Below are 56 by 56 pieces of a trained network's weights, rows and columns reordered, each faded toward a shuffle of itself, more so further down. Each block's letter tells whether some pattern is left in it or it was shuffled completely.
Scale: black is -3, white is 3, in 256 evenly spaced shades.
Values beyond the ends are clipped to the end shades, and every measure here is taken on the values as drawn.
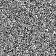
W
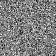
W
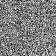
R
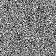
W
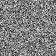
W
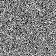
W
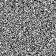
W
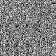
R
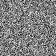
W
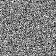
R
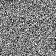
W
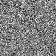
R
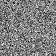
W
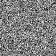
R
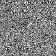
R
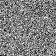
W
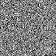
R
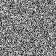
W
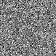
W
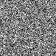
W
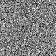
R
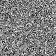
W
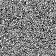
W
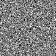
R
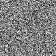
R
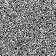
W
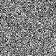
R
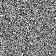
W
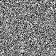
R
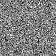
R
